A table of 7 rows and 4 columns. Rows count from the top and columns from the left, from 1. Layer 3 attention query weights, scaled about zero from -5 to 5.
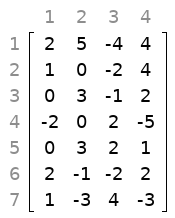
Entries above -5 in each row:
4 4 4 3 4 4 4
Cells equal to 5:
1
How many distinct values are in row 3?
4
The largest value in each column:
2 5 4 4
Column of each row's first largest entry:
2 4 2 3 2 1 3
